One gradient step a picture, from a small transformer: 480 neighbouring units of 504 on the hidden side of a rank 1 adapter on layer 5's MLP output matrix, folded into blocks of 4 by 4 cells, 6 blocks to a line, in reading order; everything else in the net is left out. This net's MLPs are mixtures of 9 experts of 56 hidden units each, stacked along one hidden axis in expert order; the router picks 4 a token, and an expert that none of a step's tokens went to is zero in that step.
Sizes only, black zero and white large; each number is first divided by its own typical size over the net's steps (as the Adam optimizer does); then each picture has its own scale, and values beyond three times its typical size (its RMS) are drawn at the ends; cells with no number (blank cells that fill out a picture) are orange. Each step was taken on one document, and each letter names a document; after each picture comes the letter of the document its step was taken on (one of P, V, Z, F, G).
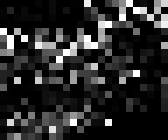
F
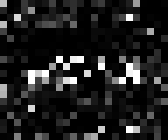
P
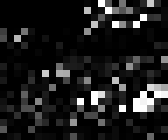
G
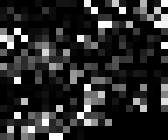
F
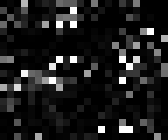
P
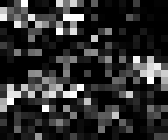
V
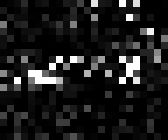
P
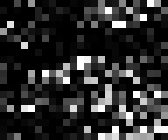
G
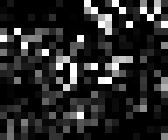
F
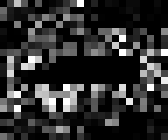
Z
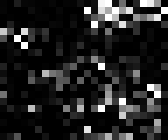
G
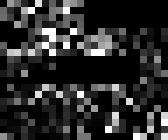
Z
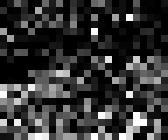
V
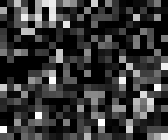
V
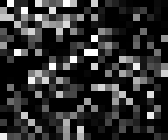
V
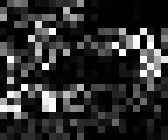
Z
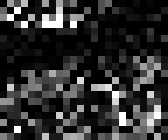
V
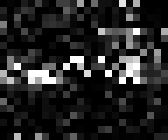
P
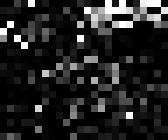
G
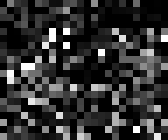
Z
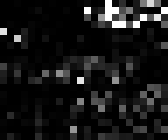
G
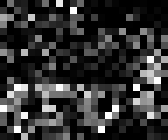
V
